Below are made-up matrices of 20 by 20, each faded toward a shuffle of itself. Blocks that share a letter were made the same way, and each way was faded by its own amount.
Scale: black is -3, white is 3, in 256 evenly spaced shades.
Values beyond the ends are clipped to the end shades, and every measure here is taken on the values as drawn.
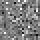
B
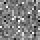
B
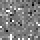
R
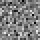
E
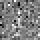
B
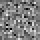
B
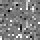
R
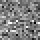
E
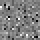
R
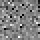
R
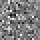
B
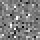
R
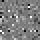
R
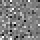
R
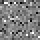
E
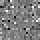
R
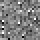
B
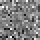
E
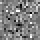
B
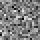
E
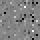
R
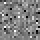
R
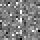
R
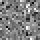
B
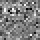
E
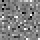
R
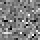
E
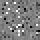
R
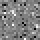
R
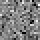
B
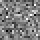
E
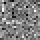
B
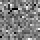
E
